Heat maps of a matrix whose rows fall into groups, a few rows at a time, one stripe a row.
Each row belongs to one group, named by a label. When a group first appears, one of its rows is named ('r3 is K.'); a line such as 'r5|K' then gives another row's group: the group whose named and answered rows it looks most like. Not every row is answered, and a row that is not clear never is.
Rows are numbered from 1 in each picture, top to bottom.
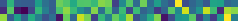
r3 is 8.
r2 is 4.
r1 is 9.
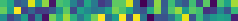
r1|8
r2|8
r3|4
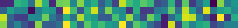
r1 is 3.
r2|4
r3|8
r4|4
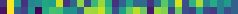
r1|9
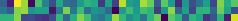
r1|3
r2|3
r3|8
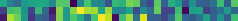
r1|8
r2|9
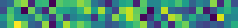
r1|3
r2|9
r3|8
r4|3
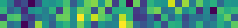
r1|4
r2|8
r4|8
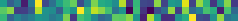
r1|4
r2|4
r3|8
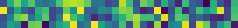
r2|8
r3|3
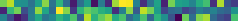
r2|9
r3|4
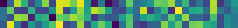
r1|3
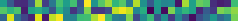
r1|4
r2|8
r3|9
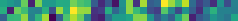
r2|3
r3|3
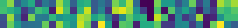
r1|8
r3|9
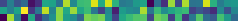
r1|4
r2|3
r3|9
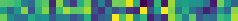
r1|8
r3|8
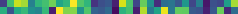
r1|3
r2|3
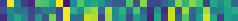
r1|9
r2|4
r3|4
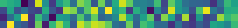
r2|4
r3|3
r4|9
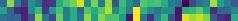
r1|9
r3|4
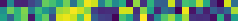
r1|4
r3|3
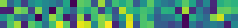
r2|3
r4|9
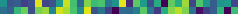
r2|3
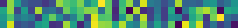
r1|9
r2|4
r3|9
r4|4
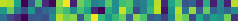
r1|8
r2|8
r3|4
